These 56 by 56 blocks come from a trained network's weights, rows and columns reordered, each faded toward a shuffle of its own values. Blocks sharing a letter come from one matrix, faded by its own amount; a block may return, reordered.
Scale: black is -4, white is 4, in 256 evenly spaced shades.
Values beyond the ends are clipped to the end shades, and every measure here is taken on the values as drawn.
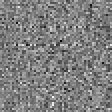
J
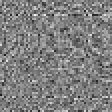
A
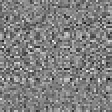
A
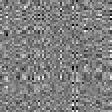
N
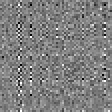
N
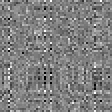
N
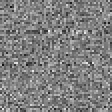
J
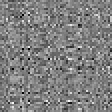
N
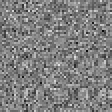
J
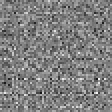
A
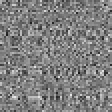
A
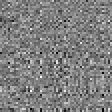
N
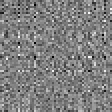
N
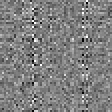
N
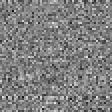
A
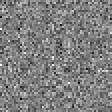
J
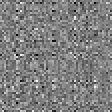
N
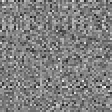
A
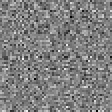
A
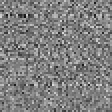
A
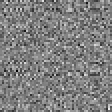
A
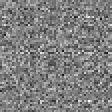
A
